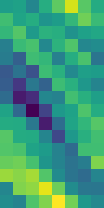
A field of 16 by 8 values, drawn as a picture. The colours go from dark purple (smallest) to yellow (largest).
The middle right is the calmest part. The halves do not mirror each other. The grain runs diagonally down to the right. The middle left is the ninth with the lowest average. There is no overall slope.
